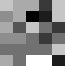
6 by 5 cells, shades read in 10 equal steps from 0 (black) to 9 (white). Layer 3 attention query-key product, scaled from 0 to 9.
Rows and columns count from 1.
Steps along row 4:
same down down up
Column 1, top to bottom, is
7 5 6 5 4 6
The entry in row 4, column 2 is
5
